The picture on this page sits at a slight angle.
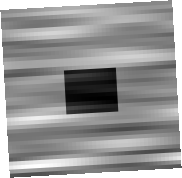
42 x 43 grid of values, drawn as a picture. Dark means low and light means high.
The centre is the ninth with the lowest average. There is no overall slope. An odd patch, lower than its surroundings, sits in the centre. The grain runs across in streaks.
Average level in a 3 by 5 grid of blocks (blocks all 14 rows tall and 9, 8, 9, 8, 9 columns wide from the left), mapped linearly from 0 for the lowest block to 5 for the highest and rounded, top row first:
4 5 5 5 4 | 4 3 0 3 4 | 4 4 4 4 4
